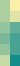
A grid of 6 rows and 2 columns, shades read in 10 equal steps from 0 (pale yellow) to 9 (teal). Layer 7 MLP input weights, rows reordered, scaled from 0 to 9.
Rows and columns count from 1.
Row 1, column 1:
3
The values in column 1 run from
2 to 5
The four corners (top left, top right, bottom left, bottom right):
3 0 2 9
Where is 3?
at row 1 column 1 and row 2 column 1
